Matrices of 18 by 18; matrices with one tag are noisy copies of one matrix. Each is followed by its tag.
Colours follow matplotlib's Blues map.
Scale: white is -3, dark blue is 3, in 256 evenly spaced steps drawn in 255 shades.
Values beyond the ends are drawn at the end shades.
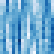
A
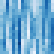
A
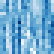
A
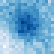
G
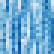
A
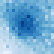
G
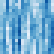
A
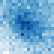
G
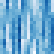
A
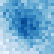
G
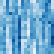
A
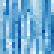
A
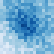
G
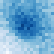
G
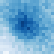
G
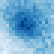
G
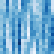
A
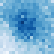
G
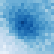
G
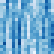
A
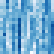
A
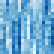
A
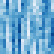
A
